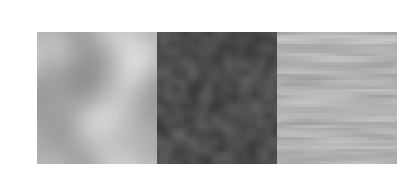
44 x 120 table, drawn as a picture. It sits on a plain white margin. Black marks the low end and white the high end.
The table splits into one row of 3 panels. Panel 1,1: high, smooth. Panel 1,2: low, blotchy, faint in contrast. Panel 1,3: high, streaked across, faint in contrast.
